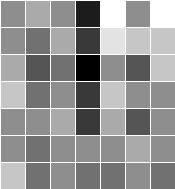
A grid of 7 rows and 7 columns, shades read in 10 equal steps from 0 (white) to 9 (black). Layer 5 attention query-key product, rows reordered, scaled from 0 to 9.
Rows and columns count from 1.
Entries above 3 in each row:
4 3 5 5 5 6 6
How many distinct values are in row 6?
3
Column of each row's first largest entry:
4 4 4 4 4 2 2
